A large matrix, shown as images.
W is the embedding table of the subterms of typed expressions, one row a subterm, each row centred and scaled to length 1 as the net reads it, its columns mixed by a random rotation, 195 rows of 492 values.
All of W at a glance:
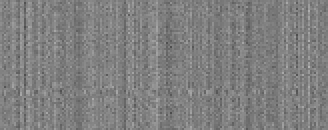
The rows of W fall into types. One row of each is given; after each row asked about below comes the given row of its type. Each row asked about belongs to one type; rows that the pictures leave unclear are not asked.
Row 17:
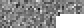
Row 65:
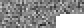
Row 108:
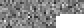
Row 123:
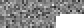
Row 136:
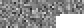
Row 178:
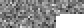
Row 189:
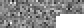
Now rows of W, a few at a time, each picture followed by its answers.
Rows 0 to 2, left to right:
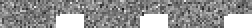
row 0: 123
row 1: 17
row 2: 108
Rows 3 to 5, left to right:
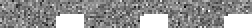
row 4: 123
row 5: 17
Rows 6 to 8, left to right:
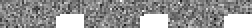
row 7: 17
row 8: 178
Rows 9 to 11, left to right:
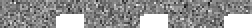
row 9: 189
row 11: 17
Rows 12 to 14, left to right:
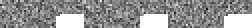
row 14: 65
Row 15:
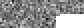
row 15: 178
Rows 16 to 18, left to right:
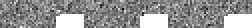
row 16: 178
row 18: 65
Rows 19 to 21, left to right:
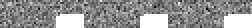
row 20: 108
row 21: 189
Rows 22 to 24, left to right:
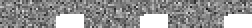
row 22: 136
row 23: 136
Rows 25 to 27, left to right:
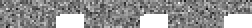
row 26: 178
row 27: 189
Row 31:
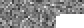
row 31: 178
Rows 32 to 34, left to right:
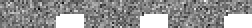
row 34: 17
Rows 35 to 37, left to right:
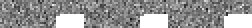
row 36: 178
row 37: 17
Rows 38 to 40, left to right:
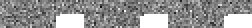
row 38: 123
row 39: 17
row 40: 65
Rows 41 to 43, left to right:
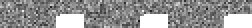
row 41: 65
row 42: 178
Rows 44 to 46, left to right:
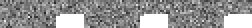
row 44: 108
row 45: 123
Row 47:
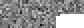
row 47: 136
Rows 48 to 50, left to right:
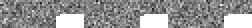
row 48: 108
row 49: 189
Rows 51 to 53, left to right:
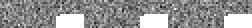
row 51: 65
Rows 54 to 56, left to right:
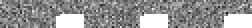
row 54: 136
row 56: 123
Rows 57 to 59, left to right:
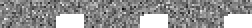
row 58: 123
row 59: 136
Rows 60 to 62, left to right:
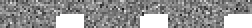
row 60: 189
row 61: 17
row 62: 189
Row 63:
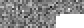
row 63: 123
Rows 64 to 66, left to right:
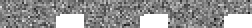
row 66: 178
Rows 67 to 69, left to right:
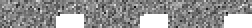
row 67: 17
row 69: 123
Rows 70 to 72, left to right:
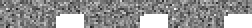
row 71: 123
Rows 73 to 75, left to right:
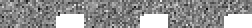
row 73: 17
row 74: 123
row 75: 65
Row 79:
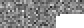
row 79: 65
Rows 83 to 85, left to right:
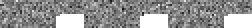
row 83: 108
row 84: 17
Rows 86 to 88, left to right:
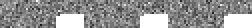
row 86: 17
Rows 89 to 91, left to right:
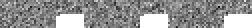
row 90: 108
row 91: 123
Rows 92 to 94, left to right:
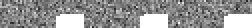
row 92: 65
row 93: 136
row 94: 189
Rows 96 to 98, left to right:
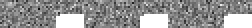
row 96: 189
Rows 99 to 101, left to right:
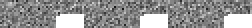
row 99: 189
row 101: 189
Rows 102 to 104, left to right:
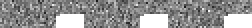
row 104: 17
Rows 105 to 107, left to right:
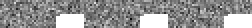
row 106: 178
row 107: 136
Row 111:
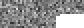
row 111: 65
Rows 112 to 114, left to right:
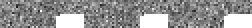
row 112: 17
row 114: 178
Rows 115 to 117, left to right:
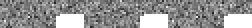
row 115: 108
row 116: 123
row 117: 108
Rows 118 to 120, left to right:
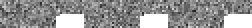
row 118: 178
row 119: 17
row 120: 178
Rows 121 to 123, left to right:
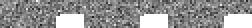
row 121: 17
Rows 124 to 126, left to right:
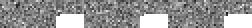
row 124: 17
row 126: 17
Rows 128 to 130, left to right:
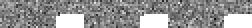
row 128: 17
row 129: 189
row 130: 178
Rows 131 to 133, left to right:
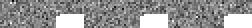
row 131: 189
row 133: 108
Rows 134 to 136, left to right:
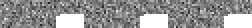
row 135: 136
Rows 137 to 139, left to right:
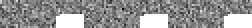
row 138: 136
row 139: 136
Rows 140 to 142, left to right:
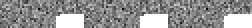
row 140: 136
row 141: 136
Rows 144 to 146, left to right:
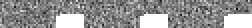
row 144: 123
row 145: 136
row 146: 189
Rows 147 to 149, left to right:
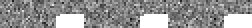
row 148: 178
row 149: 178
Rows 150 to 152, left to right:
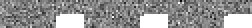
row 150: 123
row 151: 108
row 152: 189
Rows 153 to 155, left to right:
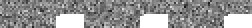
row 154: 178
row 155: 17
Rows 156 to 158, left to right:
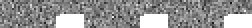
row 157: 108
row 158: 65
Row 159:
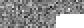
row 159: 123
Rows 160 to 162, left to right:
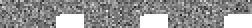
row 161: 65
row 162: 189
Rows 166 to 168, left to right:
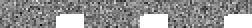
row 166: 189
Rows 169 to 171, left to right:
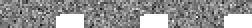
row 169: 136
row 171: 108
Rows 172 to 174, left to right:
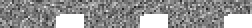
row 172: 178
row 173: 123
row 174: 189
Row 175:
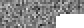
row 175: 65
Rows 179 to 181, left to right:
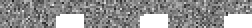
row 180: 136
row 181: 17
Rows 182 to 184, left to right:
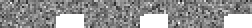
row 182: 178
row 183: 108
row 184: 189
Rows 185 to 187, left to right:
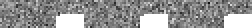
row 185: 17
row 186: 108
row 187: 108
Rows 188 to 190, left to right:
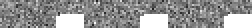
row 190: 136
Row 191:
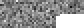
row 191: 108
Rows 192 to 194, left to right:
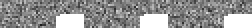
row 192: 65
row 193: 136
